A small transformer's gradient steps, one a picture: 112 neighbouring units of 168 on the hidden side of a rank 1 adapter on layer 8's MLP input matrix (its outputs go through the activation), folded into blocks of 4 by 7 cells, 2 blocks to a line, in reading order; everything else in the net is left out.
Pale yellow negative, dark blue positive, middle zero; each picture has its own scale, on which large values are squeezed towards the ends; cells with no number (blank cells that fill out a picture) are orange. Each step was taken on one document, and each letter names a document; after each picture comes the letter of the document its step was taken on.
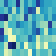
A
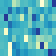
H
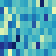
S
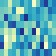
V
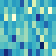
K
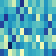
V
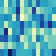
A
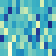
H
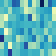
S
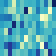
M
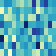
A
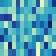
A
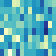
V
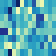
V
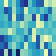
S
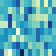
M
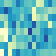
S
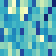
H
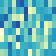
K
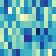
V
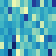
H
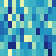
H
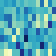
M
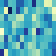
K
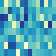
A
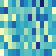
S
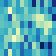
M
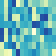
S
